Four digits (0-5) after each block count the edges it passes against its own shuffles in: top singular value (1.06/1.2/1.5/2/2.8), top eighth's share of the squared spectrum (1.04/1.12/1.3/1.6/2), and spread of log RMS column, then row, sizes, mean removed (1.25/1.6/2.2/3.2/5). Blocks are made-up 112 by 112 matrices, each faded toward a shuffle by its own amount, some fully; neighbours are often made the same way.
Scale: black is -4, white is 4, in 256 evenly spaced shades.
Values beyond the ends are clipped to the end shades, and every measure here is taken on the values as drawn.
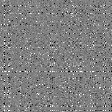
4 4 3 3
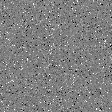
2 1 1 0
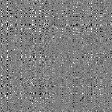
4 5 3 3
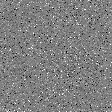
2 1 0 0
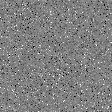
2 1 0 0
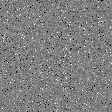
2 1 0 0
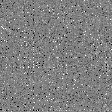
3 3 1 1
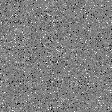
3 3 1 1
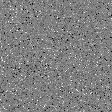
0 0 0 0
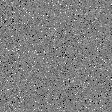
1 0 1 0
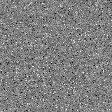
0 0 0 0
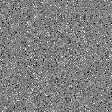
3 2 1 0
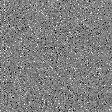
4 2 1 0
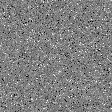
0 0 0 0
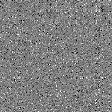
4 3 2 1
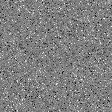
0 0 0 0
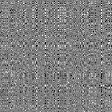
5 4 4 3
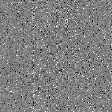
4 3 2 1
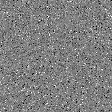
2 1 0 0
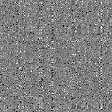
4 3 2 2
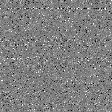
3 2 0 2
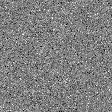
0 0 0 0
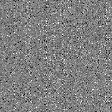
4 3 2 1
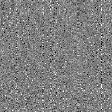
4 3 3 2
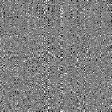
4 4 3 2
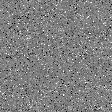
0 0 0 1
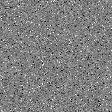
3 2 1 0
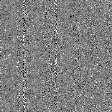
2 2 3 0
